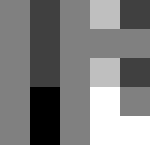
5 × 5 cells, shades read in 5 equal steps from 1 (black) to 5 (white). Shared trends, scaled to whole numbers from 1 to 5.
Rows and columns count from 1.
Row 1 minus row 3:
0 0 0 0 0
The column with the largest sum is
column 4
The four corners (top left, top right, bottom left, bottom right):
3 2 3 5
